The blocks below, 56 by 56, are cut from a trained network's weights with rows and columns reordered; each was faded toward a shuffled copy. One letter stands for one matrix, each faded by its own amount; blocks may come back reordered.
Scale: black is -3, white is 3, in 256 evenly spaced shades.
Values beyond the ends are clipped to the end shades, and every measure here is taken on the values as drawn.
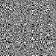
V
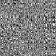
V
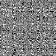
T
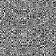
V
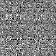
T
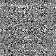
T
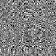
V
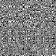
V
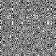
V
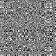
V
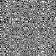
V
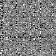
T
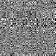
V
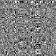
V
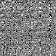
T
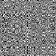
V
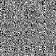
V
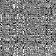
T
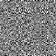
V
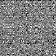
T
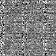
T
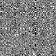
V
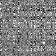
T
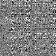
T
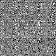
T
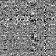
T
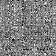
T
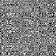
V
